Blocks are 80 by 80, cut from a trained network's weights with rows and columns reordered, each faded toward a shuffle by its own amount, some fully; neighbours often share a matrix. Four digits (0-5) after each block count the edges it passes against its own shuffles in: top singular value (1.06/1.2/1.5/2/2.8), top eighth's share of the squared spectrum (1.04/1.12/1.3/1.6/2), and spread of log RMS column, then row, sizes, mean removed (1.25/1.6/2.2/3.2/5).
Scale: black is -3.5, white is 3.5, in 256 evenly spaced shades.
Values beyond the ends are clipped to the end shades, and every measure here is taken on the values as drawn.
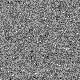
0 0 0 0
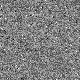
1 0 0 0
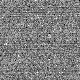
3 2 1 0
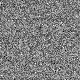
0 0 0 0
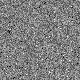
0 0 0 0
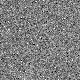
0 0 0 0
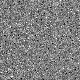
1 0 0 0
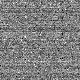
3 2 1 0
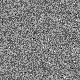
0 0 0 0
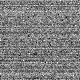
4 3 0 1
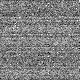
3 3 1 1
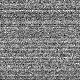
4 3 0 2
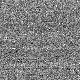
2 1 0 0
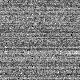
4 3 0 1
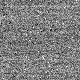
2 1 0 0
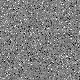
2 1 0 0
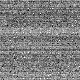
4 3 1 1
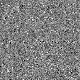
2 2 0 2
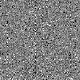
3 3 2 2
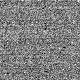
2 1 0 0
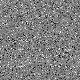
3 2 0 1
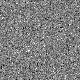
1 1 0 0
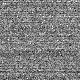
3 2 0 1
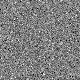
0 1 0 1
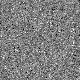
2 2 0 1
